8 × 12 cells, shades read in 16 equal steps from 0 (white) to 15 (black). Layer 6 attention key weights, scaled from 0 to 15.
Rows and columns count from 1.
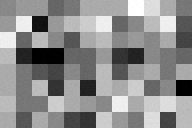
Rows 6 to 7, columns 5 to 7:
5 13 4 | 5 6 7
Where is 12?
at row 4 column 8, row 6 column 4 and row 8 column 6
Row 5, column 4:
11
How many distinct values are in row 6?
9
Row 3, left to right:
1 9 4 7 10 5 4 7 6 7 5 11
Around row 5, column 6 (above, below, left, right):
9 13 7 4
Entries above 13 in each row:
0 1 0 2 0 1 0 0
